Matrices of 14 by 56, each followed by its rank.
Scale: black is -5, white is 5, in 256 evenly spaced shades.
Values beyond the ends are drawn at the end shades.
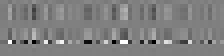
one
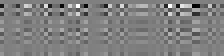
one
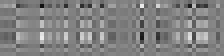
one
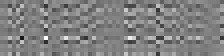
two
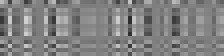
one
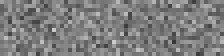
full rank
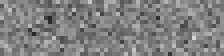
full rank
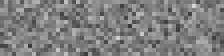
full rank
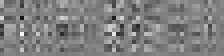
two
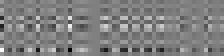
one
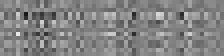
two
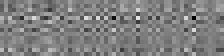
two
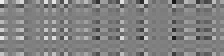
one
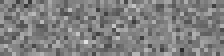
full rank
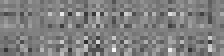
two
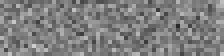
full rank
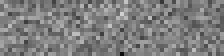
full rank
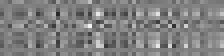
two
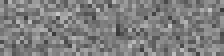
full rank
